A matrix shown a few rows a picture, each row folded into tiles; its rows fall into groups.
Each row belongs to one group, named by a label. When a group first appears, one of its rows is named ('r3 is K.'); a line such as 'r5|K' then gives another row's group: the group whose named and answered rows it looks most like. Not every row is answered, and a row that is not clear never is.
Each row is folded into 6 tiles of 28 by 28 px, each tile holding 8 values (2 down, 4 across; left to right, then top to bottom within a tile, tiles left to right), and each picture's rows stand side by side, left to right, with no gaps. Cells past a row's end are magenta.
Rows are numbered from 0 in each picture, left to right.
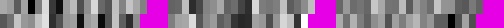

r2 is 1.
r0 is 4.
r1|4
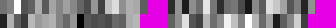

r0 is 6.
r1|1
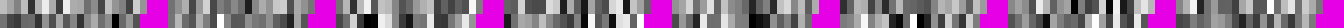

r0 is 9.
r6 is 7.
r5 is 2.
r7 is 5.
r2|7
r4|6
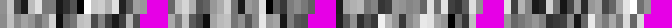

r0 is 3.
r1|7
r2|7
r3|4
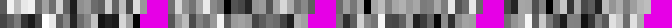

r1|3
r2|2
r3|2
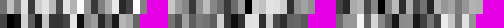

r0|9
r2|2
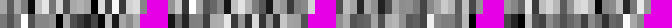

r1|9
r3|9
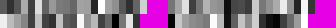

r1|3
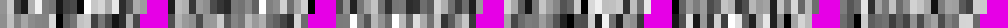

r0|3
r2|1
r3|5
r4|7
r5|9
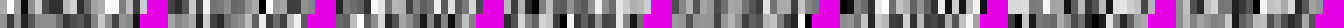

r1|1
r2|2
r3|4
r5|2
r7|3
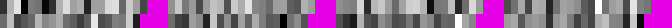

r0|6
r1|9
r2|9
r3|6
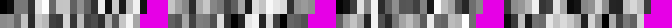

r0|2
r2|1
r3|7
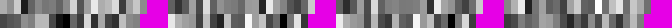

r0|5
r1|1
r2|1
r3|5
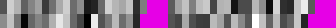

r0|6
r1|7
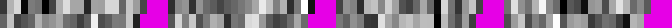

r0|6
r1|3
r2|7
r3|3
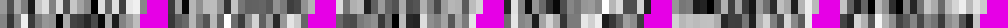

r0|2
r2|4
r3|3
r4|4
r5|4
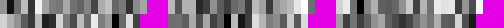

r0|1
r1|4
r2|5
